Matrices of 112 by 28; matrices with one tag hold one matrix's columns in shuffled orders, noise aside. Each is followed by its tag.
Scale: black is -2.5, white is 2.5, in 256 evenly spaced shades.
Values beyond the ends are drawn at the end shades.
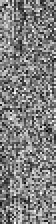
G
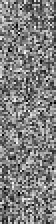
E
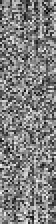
G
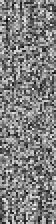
E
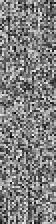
E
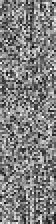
E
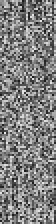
G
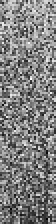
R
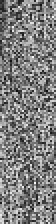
G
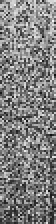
R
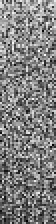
R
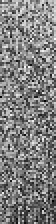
R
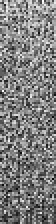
R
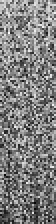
R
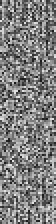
G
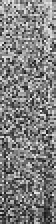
R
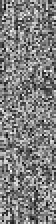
E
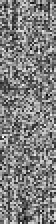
E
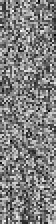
E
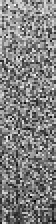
R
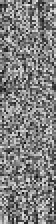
E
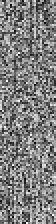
G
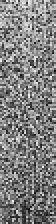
R
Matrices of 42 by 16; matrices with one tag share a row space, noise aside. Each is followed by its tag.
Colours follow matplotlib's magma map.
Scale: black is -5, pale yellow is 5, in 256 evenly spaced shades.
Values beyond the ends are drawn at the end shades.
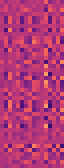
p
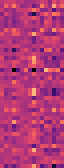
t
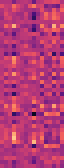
t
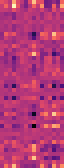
t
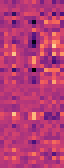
t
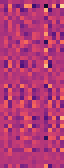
p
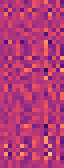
p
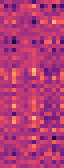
t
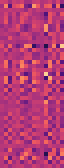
p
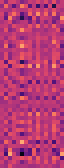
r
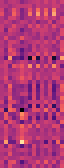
r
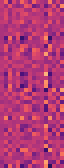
p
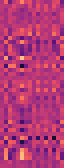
r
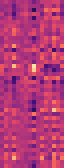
t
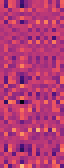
r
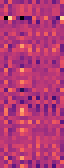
r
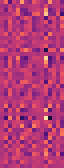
p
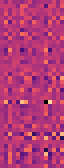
p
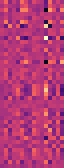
p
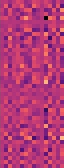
p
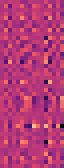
p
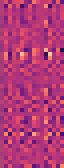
p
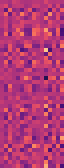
p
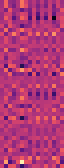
r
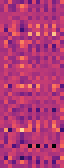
r
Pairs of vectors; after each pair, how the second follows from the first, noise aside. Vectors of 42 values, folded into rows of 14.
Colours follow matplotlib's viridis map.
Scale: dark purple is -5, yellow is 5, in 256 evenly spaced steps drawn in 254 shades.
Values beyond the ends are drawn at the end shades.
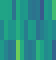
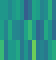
shuffled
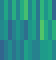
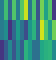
scaled up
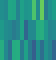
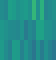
shrunk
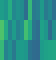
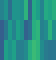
negated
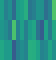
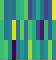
scaled up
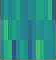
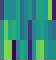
scaled up
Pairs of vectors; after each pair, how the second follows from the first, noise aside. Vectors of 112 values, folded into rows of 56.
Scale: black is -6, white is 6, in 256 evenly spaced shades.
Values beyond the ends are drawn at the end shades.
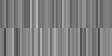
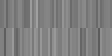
shrunk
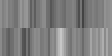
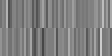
shuffled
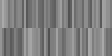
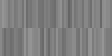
shrunk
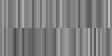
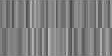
shuffled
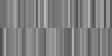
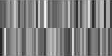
scaled up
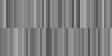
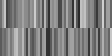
scaled up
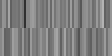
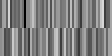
scaled up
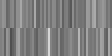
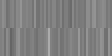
shrunk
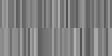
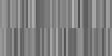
wrapped around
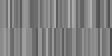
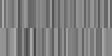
shuffled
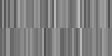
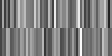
scaled up
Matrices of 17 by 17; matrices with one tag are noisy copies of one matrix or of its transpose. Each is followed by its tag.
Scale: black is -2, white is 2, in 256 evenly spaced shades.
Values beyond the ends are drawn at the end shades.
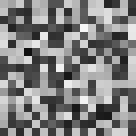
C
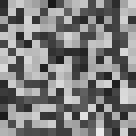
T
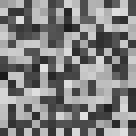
C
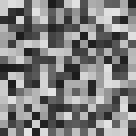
C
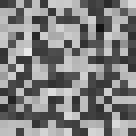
T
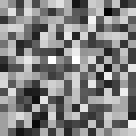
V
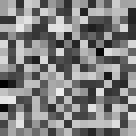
V
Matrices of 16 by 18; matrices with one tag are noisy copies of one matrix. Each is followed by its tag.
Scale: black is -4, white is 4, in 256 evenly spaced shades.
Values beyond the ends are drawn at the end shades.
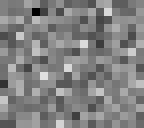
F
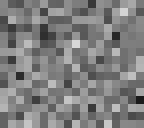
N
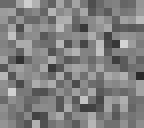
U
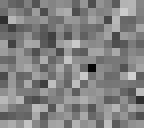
N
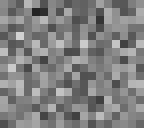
F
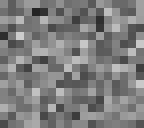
F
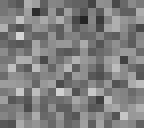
F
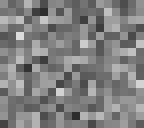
F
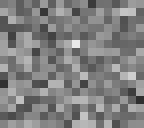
N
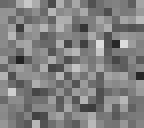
U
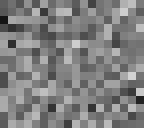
N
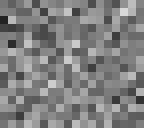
N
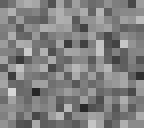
U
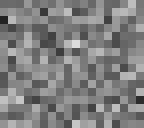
N
